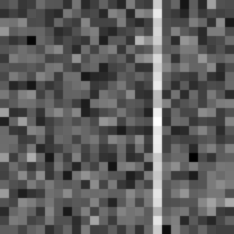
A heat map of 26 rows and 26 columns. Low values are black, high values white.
Slope: none. Ninth with the highest average: bottom right. Odd lines: column 18. Histogram: skewed, a long tail of high values.
